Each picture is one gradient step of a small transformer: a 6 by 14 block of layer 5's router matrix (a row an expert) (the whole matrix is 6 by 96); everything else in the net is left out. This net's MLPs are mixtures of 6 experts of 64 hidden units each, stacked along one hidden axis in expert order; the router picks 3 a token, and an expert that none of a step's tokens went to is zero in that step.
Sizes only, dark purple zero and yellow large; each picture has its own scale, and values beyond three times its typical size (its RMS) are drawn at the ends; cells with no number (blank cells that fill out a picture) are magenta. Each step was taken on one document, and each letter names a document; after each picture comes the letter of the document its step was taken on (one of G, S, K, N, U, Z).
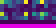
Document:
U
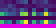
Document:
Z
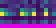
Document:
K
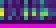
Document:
U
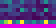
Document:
Z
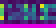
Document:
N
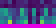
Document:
K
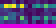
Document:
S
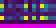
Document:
U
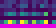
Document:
Z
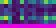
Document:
S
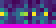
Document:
N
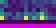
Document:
U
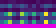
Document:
Z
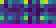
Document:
K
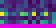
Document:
N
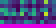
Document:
K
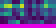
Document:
S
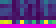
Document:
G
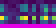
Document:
N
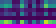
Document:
G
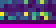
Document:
U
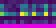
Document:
K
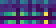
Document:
Z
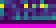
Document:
U
